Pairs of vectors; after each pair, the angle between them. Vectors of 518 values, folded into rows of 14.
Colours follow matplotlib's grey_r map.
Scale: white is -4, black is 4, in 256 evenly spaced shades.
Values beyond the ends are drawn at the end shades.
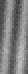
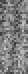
partly aligned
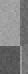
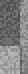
nearly opposite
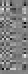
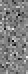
orthogonal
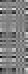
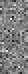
partly aligned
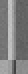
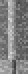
nearly parallel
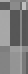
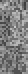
partly opposed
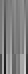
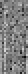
partly opposed
